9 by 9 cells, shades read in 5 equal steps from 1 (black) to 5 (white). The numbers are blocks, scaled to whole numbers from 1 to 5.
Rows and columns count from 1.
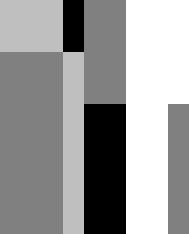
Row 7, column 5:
1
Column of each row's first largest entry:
7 7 7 7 7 7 7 7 7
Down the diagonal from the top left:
4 4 3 4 1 1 5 5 3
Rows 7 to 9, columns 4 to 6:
4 1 1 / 4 1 1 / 4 1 1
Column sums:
29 29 29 30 17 17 45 45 35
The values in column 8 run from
5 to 5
